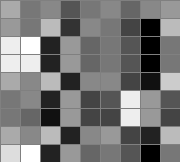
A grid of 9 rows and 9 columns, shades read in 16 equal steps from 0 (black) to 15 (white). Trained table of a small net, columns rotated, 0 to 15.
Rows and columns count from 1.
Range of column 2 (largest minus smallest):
9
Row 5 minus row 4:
-4 -6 9 -7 2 1 -1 1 5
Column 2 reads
7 7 15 14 8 8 6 8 15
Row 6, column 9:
5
